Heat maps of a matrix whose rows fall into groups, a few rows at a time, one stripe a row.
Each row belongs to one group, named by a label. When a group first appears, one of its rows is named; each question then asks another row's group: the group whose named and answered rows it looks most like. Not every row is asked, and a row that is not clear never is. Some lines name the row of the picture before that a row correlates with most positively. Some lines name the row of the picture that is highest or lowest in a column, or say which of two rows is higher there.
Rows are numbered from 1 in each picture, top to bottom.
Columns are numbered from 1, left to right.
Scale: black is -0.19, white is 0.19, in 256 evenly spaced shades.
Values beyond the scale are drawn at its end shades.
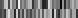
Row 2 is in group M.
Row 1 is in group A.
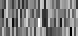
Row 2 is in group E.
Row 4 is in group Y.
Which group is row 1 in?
M
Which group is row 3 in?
A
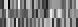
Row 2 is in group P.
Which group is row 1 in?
E
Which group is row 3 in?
M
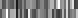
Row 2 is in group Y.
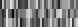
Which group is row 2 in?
P
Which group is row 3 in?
E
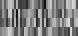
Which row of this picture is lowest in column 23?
1
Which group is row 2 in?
A
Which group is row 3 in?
E
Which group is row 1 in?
M
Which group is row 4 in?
A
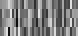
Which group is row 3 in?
A
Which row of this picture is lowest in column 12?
1
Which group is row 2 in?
A
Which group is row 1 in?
A
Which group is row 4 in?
E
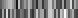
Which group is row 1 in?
A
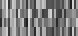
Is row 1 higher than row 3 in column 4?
Yes
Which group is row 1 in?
Y
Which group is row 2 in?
A
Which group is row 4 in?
Y
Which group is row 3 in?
Y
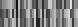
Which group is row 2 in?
E
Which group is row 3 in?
E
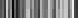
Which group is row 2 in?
P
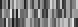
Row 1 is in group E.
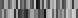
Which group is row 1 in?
E
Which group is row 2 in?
M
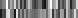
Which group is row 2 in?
M
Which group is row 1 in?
E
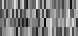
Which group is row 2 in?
E
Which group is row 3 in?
M
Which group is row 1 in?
Y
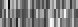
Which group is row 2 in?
P
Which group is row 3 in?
P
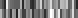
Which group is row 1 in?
P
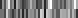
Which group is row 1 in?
M
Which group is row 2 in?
M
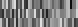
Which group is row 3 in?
P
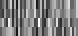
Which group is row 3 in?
A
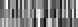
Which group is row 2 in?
Y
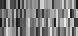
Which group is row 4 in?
E
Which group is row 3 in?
P
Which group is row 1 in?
M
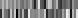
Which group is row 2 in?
Y
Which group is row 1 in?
A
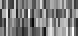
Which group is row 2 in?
Y
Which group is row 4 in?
P
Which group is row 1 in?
P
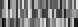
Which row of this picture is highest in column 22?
3
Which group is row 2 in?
A
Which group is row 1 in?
Y
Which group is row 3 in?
P
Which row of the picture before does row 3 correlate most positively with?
3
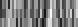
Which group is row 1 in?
E
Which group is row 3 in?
A
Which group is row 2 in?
E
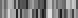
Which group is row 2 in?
A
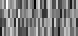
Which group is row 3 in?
M
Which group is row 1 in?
Y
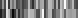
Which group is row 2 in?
M
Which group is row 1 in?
P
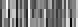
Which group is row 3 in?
Y
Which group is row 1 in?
Y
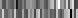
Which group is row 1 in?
P
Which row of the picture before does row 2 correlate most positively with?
3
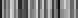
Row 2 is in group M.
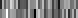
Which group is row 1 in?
M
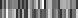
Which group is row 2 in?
Y
